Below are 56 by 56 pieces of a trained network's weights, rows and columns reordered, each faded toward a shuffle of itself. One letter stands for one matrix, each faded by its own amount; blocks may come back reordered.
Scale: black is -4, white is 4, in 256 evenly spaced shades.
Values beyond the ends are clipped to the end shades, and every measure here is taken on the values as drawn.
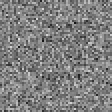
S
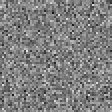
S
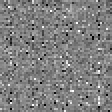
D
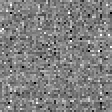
D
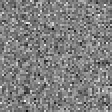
S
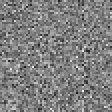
S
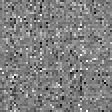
D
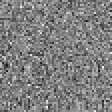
S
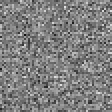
S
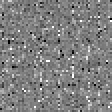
D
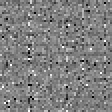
D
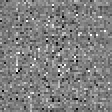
D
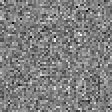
S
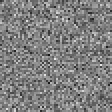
S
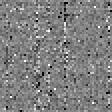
D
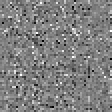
D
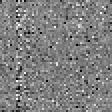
D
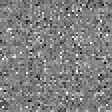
D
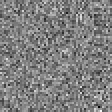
S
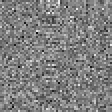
S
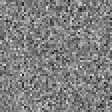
S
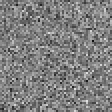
S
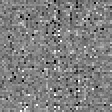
D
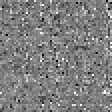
D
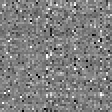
D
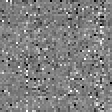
D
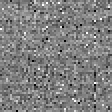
D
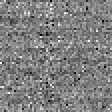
D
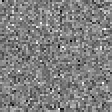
S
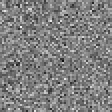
S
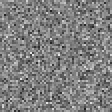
S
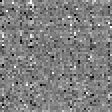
D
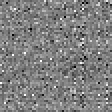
D
